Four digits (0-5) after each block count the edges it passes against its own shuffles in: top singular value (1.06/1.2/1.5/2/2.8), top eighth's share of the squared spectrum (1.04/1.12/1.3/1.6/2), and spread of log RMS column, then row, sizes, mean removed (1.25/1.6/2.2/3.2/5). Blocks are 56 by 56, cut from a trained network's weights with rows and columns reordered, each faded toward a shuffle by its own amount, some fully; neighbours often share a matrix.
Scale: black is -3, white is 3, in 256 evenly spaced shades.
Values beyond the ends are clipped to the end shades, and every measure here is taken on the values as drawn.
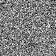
0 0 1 0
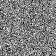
0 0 0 0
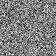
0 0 0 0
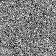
0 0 0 0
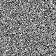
0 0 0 0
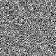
3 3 1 0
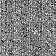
2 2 0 1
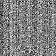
3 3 0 3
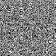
3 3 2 1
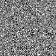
2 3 2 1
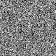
1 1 0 0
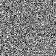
2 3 1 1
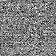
1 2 1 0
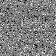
1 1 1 0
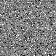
0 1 0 0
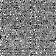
2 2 2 0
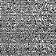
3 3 3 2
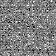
2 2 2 0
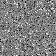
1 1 0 0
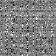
2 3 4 1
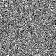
1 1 0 0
